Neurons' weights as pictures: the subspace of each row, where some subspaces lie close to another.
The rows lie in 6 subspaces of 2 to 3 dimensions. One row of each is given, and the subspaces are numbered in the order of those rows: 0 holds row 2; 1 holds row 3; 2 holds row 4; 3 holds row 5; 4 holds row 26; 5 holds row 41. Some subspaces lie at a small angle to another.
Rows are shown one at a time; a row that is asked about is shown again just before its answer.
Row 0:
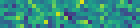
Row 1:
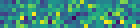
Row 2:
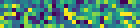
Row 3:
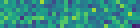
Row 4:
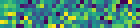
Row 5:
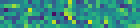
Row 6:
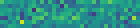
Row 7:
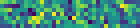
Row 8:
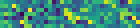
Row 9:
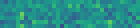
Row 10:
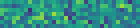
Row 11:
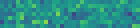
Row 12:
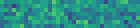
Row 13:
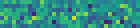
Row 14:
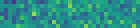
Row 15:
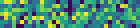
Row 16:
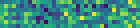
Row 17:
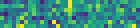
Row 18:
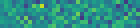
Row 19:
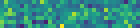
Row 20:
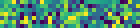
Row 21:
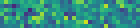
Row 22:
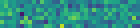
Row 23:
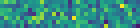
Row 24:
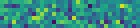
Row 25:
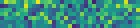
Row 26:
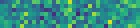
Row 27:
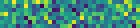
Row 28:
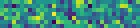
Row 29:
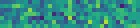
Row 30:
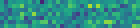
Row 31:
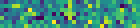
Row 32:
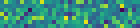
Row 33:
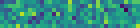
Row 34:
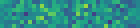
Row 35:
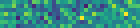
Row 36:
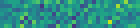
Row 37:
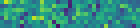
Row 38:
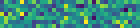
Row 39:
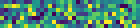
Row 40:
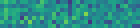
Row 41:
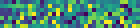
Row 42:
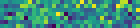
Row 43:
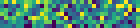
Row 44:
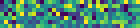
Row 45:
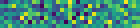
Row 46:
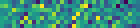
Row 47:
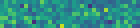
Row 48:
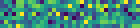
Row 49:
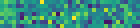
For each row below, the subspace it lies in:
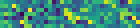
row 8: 0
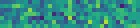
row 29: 3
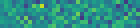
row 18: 2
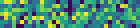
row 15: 4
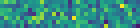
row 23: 1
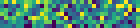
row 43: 2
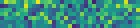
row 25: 4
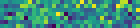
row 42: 2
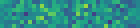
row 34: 4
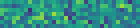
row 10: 3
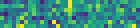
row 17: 4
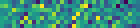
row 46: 4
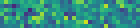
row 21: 1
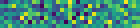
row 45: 2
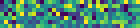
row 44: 1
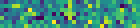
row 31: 3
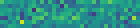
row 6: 0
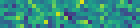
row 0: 3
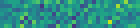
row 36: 4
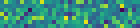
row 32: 1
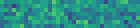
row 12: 0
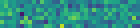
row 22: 0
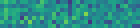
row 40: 2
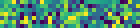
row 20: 5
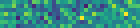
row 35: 2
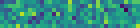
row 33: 1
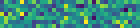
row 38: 1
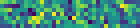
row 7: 1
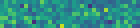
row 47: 0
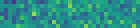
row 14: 2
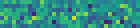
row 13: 5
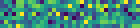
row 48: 1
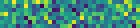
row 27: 2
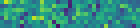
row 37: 4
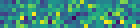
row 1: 5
